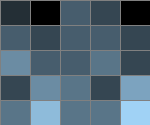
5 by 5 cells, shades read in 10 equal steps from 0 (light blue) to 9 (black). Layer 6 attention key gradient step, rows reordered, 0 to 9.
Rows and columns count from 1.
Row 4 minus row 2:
1 -3 -1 1 -4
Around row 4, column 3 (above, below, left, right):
5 4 3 6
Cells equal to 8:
0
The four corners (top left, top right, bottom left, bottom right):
7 9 4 0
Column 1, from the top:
7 5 3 6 4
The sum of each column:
25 24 23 25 23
